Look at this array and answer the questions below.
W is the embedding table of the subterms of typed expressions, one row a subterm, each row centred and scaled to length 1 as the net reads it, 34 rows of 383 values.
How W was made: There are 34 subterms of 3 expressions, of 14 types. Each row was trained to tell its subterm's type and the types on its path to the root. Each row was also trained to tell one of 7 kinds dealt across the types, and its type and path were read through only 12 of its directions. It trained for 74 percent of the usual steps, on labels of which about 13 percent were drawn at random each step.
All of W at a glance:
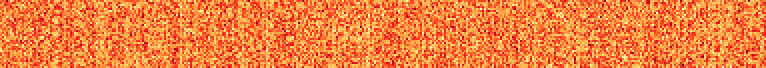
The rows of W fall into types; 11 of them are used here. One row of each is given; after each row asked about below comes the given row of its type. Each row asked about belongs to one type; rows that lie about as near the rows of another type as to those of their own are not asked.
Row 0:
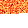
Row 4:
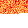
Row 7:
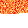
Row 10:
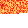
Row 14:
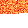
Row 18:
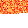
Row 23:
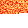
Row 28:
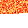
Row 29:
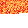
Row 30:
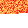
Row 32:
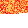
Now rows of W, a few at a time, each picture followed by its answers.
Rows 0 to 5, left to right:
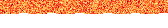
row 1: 10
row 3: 29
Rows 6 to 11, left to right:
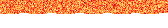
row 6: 4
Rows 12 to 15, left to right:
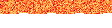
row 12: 10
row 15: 14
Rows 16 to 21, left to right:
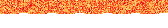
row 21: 29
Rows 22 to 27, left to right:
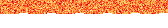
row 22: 7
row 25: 14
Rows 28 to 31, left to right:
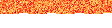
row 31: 10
